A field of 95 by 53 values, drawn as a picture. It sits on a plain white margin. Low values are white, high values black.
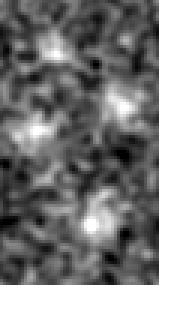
No lone cell stands out from its neighbours. No overall slope runs across the table. The ninth with the lowest average is the bottom middle. On average the colour sits 60% of the way up the scale. There are four dips. Neither half mirrors the other.
